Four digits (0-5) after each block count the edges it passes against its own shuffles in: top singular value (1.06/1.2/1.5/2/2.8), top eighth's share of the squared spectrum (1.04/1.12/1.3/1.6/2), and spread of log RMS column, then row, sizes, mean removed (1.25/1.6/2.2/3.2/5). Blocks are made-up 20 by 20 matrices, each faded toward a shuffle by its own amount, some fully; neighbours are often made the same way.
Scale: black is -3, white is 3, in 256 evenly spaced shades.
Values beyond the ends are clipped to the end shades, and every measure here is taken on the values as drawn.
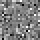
1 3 0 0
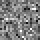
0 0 0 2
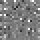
2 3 1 1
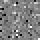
1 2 0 0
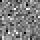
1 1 0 0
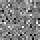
0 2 0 1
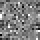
2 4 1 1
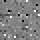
1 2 0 1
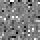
2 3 1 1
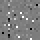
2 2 0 0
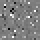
0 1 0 0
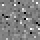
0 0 0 0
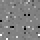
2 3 0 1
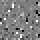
1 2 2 0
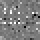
2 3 0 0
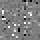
1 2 1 0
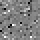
0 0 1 0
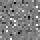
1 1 0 0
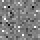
0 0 0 0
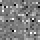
1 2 0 1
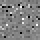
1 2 0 1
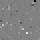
0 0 0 0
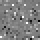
0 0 0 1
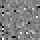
2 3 0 0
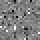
0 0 0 0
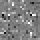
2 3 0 0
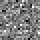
0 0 0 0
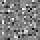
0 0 0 0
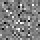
2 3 1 0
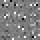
1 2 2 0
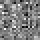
3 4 1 1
